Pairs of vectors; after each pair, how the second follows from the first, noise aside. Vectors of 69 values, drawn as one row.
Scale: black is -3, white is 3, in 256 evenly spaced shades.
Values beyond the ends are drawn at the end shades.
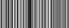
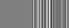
partly zeroed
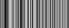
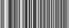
negated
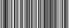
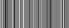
partly zeroed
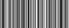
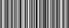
negated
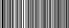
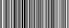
negated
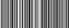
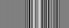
partly zeroed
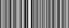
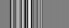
partly zeroed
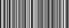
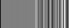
partly zeroed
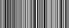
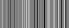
partly zeroed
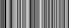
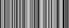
reversed
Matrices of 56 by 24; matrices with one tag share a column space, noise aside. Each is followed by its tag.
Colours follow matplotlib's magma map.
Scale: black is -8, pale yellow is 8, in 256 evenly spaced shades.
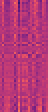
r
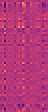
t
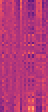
r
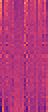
r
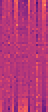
r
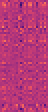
t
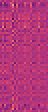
t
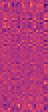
t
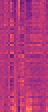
r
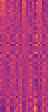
r
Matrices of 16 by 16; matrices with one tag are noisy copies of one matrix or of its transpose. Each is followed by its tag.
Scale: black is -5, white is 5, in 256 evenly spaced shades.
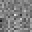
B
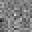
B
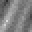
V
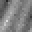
V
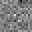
B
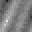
V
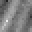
V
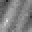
V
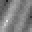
V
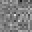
B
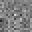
B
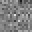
B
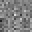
B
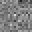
B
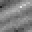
V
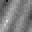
V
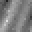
V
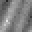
V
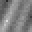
V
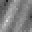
V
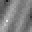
V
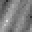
V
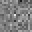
B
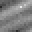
V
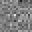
B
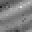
V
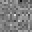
B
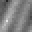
V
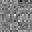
B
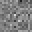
B
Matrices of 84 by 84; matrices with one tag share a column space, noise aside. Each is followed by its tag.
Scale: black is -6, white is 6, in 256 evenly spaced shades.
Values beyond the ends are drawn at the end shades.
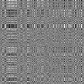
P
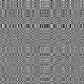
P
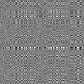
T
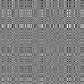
P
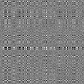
T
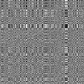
P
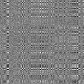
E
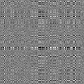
T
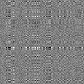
T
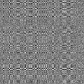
E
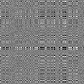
T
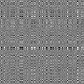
T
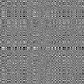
T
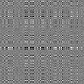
T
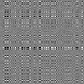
T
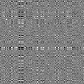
T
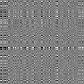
T
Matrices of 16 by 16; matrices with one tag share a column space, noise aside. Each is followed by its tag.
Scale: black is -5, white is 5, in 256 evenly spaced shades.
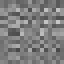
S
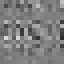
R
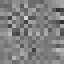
S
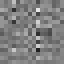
S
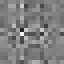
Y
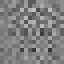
S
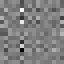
S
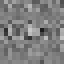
R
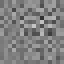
S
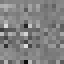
Y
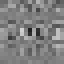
R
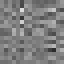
S
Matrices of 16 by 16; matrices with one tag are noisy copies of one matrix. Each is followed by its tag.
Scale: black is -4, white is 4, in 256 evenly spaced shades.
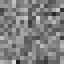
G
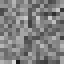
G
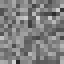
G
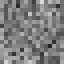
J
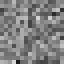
G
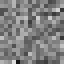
G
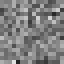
G
